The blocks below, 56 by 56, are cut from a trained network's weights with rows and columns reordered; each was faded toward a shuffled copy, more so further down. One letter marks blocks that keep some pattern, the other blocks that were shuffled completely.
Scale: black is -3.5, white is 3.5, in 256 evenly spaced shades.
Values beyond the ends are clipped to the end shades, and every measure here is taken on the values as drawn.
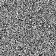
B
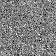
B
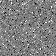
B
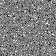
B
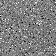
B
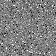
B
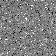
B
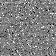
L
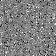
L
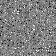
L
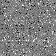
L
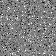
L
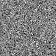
B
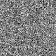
L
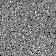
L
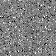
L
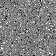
B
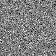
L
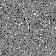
B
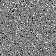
B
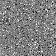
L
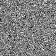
L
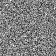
B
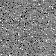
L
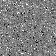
B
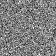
L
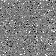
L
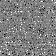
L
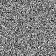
L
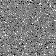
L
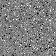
B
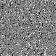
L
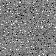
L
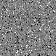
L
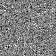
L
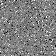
B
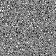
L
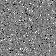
B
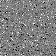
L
